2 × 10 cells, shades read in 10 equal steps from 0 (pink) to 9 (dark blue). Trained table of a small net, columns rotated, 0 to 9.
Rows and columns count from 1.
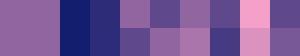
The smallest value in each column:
4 4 9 8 4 4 3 6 0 5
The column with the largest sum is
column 3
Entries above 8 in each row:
1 1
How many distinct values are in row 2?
8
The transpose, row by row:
4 4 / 4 4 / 9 9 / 8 8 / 4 6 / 6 4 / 4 3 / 6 7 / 0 1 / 6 5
